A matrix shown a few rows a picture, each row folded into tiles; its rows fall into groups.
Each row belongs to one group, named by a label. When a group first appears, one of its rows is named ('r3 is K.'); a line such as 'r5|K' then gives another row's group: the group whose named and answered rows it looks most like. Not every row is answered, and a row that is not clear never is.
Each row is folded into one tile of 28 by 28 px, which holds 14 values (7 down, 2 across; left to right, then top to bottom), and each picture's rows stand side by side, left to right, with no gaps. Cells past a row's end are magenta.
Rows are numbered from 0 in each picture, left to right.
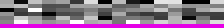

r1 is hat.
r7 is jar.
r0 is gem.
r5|jar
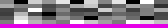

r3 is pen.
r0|gem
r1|hat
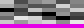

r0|gem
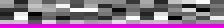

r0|gem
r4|gem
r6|pen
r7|gem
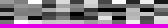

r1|pen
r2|hat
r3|gem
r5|gem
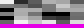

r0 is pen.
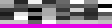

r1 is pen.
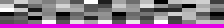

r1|pen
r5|gem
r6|pen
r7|hat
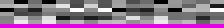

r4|gem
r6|pen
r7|jar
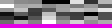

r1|gem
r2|jar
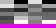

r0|gem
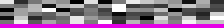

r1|jar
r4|jar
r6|gem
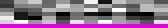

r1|pen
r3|hat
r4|hat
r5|jar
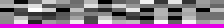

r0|gem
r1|jar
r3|gem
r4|jar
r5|pen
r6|pen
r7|pen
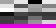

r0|jar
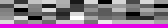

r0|gem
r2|gem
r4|hat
